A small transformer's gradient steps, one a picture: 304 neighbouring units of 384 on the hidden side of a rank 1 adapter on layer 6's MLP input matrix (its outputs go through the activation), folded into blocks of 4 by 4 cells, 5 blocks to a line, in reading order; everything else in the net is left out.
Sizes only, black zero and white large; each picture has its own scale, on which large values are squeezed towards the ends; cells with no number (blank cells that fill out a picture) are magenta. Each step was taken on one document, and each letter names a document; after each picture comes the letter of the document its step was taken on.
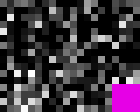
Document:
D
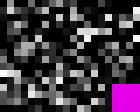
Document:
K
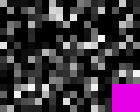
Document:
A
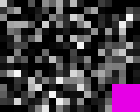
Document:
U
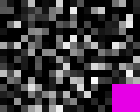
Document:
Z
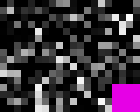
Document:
K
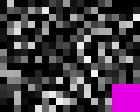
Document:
U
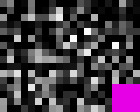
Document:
A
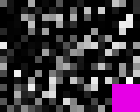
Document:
Z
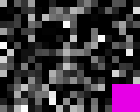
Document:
A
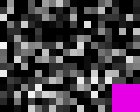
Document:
U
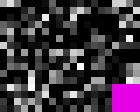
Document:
D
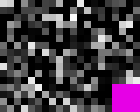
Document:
Z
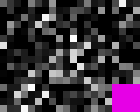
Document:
D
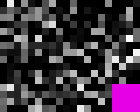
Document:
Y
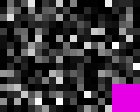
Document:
Y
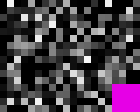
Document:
Y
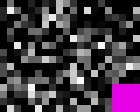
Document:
K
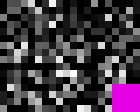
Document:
Y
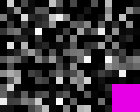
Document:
Y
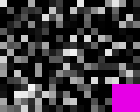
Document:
Z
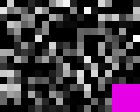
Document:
K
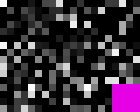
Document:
Z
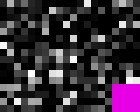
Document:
D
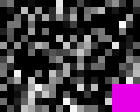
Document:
Z
